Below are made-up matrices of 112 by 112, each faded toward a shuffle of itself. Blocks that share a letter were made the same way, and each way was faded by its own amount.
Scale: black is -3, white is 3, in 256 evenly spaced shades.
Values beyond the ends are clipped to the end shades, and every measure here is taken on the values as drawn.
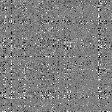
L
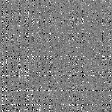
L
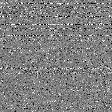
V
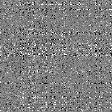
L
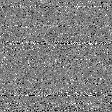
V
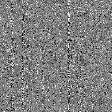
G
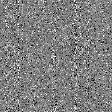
G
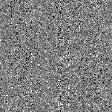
G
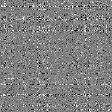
L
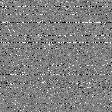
V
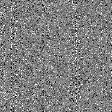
G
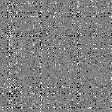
L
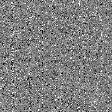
G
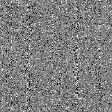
G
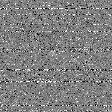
V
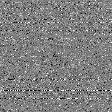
V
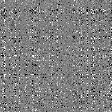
L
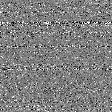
V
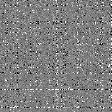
L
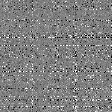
L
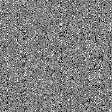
G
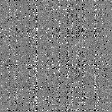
L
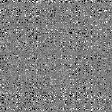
L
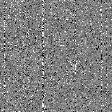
G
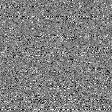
V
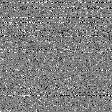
V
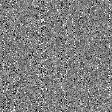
G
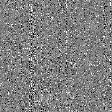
G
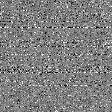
V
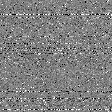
V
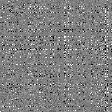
L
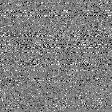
V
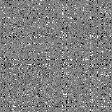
L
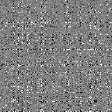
L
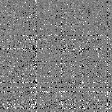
L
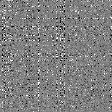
L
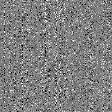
G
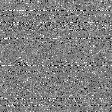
V
